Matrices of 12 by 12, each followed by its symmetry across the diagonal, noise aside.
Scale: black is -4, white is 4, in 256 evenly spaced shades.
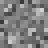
symmetric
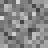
symmetric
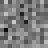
neither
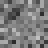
symmetric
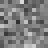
neither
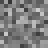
neither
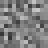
antisymmetric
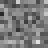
neither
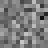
neither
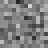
neither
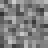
antisymmetric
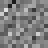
antisymmetric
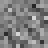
symmetric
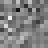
antisymmetric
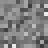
symmetric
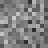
neither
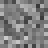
antisymmetric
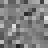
antisymmetric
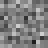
antisymmetric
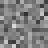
antisymmetric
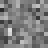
neither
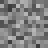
neither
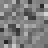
symmetric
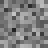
neither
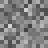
symmetric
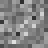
symmetric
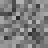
symmetric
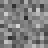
antisymmetric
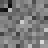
symmetric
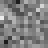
antisymmetric
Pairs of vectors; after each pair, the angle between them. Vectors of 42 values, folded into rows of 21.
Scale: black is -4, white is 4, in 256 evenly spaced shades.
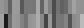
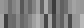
nearly parallel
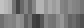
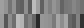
partly aligned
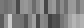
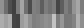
orthogonal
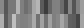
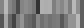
nearly opposite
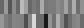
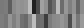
partly aligned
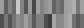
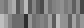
partly opposed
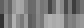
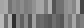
partly opposed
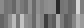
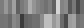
partly opposed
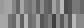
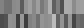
nearly opposite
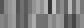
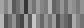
orthogonal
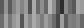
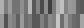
nearly opposite
